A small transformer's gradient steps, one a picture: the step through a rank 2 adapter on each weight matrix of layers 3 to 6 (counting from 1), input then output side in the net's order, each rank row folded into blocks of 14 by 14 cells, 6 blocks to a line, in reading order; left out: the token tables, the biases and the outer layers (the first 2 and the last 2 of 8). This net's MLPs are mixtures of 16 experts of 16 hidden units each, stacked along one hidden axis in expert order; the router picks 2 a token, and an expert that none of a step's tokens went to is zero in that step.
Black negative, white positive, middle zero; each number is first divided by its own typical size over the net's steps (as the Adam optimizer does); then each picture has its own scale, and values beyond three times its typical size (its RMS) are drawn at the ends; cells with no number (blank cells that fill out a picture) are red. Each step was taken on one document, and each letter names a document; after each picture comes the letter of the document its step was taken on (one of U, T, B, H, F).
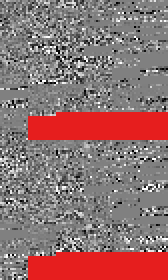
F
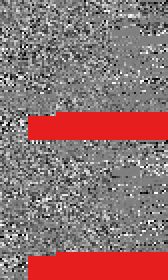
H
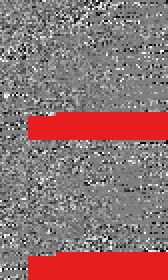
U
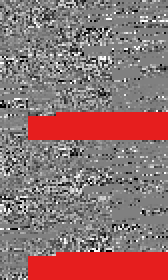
F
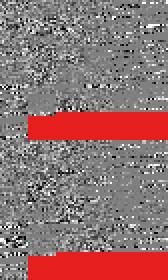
U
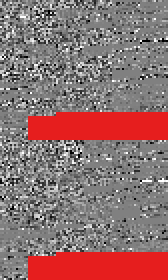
F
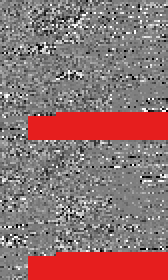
U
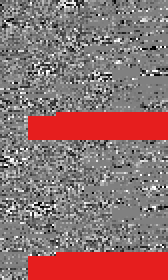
F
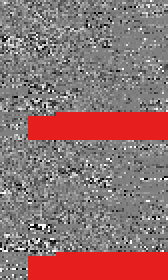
U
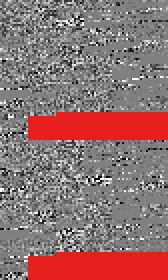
F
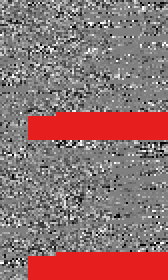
H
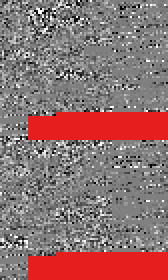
U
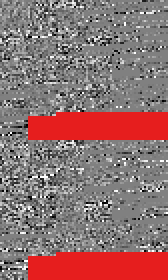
F
